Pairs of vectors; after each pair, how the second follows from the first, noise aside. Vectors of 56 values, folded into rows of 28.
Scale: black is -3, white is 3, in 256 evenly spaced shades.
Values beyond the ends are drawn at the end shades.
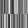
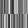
copied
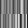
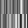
copied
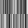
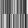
copied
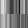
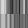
copied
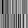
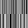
wrapped around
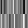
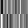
wrapped around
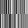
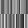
shuffled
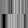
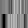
copied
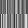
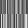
copied
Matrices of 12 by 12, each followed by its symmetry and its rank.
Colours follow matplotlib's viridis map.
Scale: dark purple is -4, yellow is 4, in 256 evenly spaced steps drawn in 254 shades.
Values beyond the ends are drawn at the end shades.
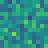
neither, full rank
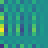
neither, rank one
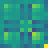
symmetric, rank two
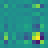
symmetric, rank one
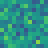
neither, full rank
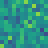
neither, full rank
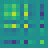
symmetric, rank one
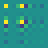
symmetric, rank one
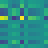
neither, rank one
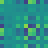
symmetric, rank one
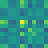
symmetric, rank two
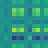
neither, rank one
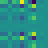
neither, rank one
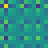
symmetric, rank one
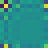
symmetric, rank one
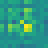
symmetric, rank two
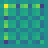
symmetric, rank one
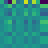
neither, rank one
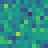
neither, full rank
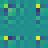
symmetric, rank one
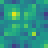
symmetric, rank two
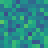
neither, full rank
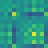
symmetric, rank two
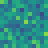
neither, full rank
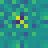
symmetric, rank two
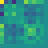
symmetric, rank two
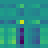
neither, rank one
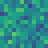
neither, full rank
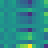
neither, rank one
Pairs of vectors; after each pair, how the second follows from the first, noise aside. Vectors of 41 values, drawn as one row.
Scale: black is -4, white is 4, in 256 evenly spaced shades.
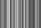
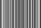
shuffled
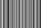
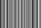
reversed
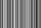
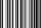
scaled up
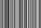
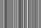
partly zeroed
